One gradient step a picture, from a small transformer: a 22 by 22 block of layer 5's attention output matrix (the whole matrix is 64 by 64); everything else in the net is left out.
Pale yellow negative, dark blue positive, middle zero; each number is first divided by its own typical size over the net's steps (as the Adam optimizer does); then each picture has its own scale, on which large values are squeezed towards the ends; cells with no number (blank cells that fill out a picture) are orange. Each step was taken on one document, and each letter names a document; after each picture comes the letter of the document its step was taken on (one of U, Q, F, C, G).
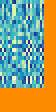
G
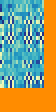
G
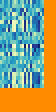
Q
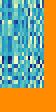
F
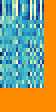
F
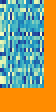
G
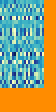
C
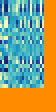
G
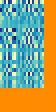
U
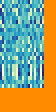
F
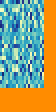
F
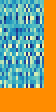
C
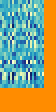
C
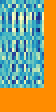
Q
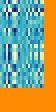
U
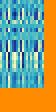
U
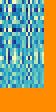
U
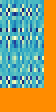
U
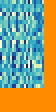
Q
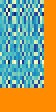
U
